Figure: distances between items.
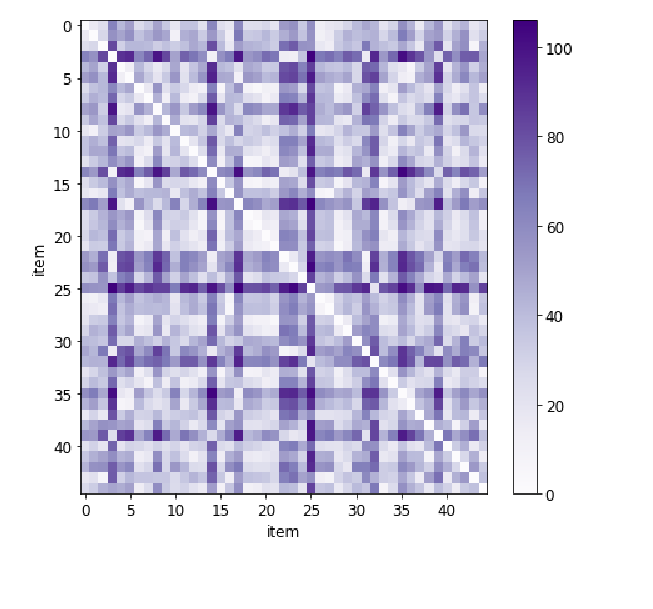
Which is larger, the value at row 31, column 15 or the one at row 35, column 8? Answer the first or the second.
the first
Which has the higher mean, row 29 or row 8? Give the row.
8
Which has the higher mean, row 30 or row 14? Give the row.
14
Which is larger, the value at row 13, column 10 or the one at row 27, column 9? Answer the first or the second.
the second
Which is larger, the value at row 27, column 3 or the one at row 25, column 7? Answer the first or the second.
the second
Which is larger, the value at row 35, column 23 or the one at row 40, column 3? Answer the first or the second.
the first
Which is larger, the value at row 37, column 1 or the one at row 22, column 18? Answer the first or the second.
the second
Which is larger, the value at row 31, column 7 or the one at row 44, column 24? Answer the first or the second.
the first
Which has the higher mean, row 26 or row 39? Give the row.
39
